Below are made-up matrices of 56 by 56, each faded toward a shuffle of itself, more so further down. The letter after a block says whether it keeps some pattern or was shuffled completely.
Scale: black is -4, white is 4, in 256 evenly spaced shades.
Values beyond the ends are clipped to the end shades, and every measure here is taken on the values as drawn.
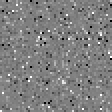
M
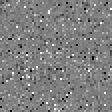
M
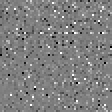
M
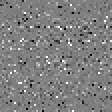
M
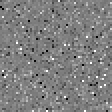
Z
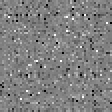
M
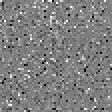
M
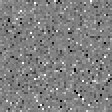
Z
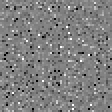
M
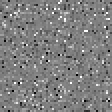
M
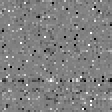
M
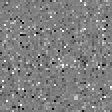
M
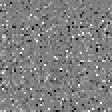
M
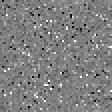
Z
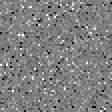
Z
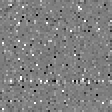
M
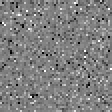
M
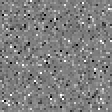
M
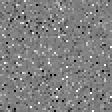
Z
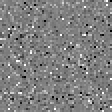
M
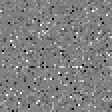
M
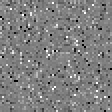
M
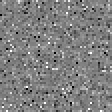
M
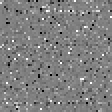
M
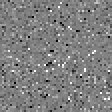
M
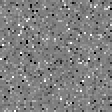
Z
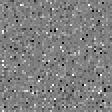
M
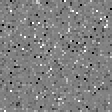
Z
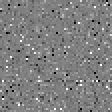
M
